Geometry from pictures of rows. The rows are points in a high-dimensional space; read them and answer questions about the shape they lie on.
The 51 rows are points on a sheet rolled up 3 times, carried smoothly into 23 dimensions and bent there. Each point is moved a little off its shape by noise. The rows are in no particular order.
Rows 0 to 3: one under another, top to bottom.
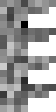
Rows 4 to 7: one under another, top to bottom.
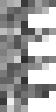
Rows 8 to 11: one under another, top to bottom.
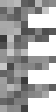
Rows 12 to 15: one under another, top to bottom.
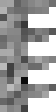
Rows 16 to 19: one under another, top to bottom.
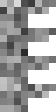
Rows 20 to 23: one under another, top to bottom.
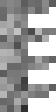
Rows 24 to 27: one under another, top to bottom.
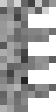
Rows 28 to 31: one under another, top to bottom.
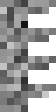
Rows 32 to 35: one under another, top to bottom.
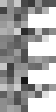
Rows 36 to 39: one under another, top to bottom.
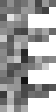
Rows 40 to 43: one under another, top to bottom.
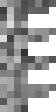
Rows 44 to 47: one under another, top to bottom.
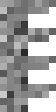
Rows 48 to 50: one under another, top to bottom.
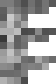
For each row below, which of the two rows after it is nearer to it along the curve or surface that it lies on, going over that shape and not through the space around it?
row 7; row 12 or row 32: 32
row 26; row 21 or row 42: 21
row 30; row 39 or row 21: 21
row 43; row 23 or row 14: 23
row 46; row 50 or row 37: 50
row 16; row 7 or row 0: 7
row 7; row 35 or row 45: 35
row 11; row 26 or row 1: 26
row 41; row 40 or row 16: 16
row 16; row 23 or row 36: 36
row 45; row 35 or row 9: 35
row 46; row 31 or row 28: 31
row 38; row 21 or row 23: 21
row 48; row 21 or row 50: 21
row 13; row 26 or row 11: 11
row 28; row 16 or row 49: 16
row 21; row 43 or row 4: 4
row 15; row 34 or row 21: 21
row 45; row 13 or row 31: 31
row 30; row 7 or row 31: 31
